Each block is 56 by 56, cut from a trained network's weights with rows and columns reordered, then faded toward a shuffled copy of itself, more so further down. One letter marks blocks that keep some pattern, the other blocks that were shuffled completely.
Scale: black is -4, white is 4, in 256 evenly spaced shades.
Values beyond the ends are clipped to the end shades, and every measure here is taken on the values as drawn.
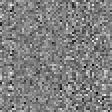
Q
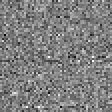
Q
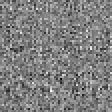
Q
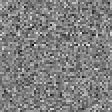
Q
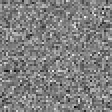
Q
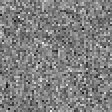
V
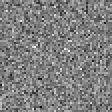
V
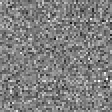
Q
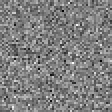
Q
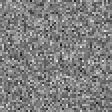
Q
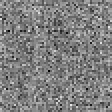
Q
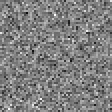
V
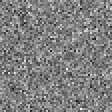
V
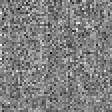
Q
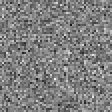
Q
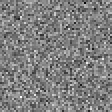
V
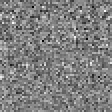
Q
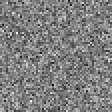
V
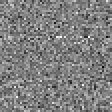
Q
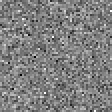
V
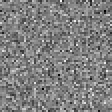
Q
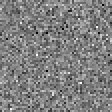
V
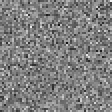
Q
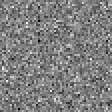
Q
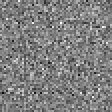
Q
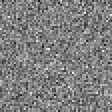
V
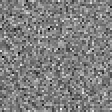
V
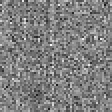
Q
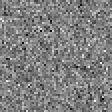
V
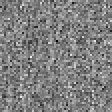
Q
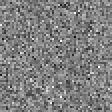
Q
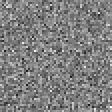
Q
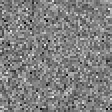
V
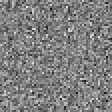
Q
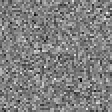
Q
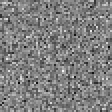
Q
